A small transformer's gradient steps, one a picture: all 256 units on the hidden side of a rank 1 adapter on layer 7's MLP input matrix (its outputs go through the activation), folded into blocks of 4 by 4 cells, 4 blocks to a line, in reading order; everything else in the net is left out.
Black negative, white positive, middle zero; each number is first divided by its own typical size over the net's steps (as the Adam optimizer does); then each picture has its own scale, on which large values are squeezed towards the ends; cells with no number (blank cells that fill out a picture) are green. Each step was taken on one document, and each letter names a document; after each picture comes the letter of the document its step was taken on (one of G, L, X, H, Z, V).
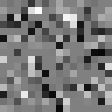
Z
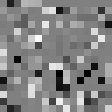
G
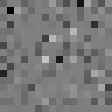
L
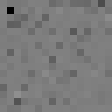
L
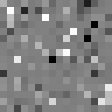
L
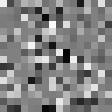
G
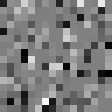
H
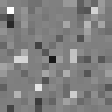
L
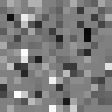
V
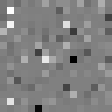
L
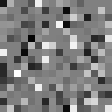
G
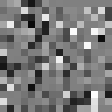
G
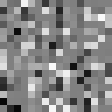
G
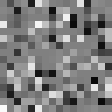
Z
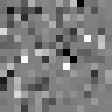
L
